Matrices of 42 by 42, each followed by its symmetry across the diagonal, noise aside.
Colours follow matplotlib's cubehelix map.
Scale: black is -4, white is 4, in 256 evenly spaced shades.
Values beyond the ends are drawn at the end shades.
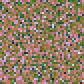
antisymmetric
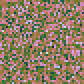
antisymmetric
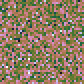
neither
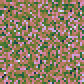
neither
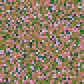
antisymmetric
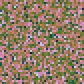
neither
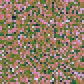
neither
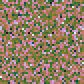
neither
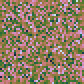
antisymmetric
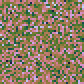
neither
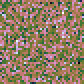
neither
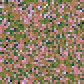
antisymmetric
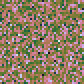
neither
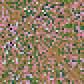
antisymmetric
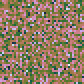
antisymmetric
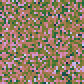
antisymmetric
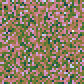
neither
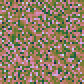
antisymmetric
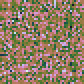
antisymmetric
